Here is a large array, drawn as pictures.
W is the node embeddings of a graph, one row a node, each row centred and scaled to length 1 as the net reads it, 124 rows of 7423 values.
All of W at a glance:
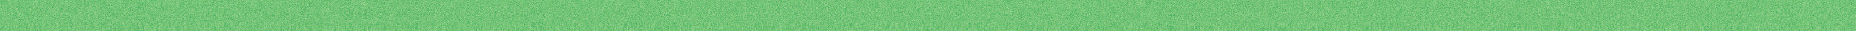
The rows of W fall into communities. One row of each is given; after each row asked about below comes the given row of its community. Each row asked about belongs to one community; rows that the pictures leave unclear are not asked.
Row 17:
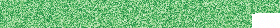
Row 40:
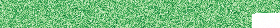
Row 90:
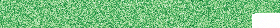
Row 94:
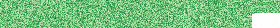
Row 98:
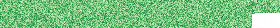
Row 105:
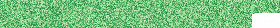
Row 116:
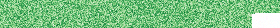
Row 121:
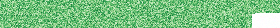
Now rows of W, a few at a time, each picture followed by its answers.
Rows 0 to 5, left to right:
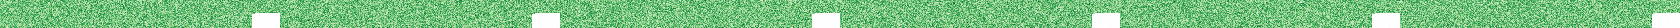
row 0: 40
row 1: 116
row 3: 98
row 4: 98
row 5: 98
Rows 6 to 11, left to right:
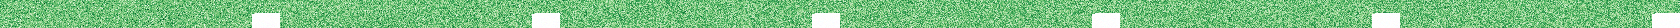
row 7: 98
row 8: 94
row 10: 40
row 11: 90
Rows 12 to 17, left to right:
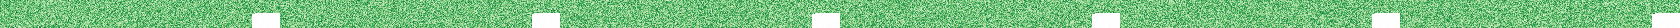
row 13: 98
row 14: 116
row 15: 98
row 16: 94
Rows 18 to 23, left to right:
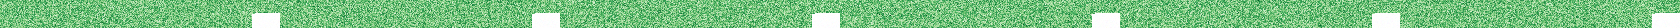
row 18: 40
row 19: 90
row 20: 17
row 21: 17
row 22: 94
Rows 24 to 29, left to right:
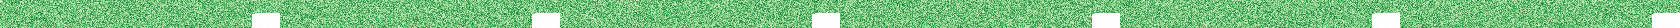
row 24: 98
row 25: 90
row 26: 90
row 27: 98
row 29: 98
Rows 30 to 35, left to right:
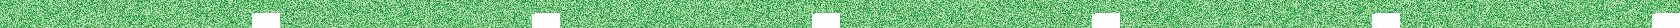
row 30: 94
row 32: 90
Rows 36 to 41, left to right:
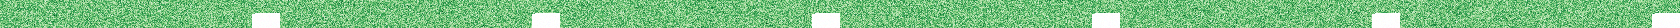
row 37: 105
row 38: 116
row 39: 40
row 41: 105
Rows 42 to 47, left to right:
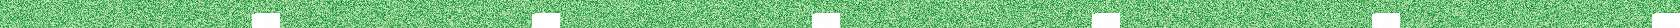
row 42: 116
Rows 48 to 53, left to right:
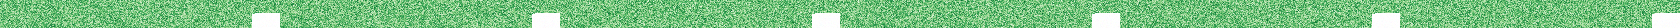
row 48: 105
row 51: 105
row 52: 105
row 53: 94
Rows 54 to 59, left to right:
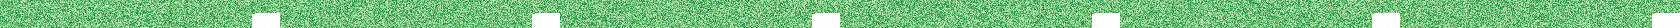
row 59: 94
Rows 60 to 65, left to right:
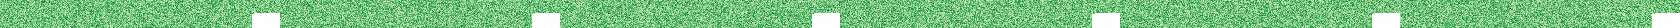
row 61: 116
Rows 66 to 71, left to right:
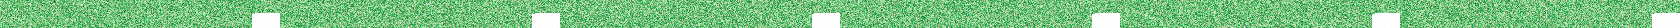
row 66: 98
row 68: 98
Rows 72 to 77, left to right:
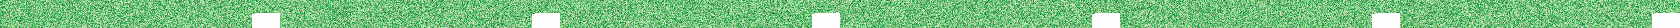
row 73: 105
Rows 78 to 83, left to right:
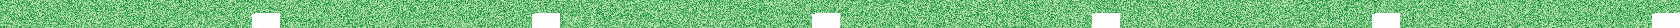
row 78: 116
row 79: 94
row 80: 17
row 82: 90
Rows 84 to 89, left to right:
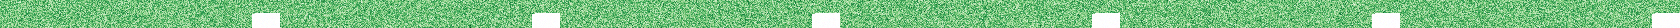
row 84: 94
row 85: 17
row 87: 40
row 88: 40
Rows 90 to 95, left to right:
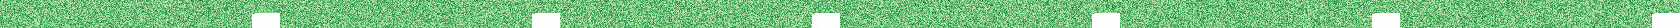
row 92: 40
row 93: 90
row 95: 94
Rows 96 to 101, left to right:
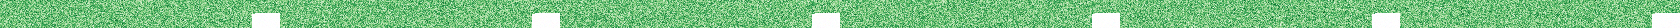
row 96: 40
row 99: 98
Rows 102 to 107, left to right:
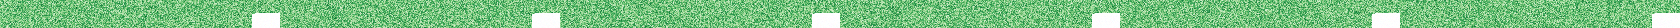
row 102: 40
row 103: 105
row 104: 105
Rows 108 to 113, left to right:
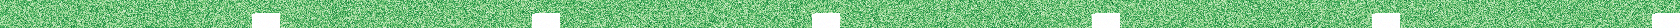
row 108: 116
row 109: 105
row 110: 90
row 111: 40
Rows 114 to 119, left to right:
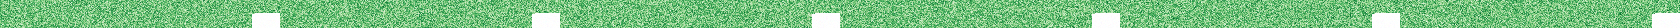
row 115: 116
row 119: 40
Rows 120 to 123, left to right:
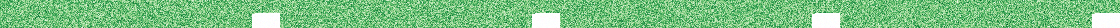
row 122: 40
